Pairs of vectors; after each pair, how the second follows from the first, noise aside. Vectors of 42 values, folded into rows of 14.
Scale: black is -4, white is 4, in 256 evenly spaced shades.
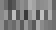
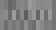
shrunk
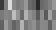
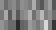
reversed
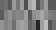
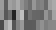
wrapped around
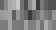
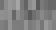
shrunk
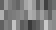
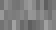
shrunk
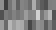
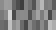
shuffled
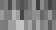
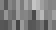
reversed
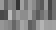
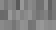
shrunk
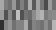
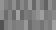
shrunk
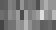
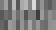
shuffled
